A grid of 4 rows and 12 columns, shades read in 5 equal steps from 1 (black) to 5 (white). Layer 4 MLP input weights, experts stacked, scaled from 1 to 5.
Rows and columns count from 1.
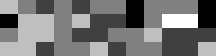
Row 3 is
3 4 4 3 2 2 3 3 4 2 2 2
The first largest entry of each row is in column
1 10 2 1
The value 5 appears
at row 2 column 10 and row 2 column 11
